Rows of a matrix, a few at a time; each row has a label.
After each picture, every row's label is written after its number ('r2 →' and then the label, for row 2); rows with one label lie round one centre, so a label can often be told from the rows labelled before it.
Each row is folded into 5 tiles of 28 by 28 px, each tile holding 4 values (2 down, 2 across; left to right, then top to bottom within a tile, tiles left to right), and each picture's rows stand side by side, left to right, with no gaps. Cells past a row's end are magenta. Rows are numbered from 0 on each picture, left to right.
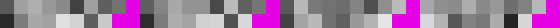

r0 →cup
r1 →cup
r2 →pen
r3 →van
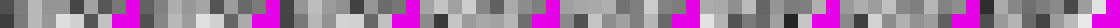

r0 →cup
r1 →cup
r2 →cup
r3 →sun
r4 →sun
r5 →van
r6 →sun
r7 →pen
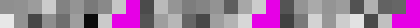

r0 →van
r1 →pen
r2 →cup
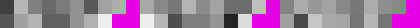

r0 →pen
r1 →van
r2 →sun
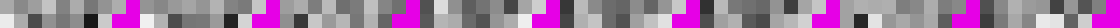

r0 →van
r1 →van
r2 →sun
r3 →pen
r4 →pen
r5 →pen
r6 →sun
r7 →cup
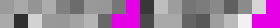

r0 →sun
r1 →pen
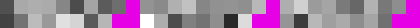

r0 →cup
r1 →van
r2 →sun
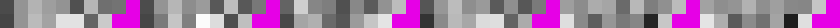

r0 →cup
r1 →cup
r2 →pen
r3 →cup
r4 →van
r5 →van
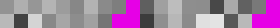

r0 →sun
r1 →cup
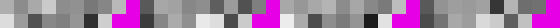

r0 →van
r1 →cup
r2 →van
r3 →cup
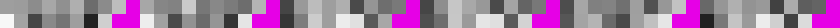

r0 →van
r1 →van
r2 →cup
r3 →cup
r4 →pen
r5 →cup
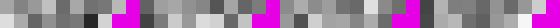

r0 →van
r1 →cup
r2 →sun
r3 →pen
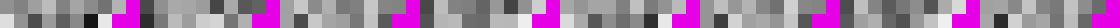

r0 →van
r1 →cup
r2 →sun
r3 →pen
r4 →van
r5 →sun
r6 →pen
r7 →sun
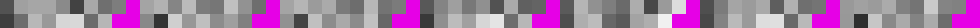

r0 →cup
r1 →sun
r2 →sun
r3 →cup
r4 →pen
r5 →cup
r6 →sun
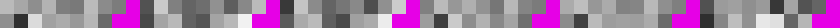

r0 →sun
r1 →pen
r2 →pen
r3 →sun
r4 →sun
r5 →cup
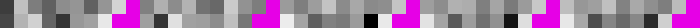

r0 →pen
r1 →sun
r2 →van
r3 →van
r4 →van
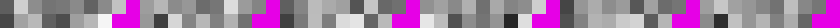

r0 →pen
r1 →sun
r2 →cup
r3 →van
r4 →cup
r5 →sun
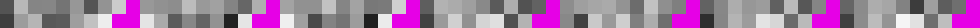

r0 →pen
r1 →van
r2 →van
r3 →cup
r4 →sun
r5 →cup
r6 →cup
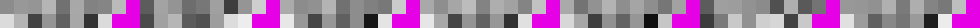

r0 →van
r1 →pen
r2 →van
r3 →van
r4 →van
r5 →cup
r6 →van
